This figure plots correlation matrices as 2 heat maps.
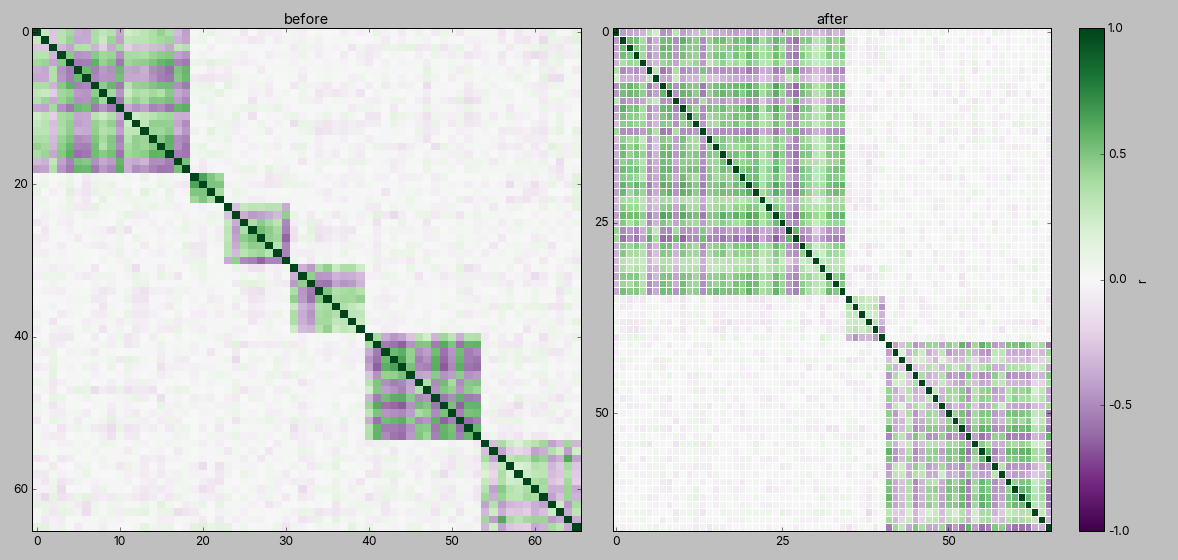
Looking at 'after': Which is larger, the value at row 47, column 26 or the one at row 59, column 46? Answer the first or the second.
the first
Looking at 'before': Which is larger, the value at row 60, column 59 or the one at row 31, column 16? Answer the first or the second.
the first
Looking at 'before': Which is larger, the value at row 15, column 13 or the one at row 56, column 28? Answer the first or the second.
the first
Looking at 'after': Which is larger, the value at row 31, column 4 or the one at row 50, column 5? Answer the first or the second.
the first
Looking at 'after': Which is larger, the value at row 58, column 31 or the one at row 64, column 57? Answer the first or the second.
the first
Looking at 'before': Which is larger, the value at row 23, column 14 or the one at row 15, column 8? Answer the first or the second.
the second
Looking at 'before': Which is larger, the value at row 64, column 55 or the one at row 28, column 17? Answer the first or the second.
the second
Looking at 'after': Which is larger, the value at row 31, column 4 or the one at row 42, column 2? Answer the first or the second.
the first
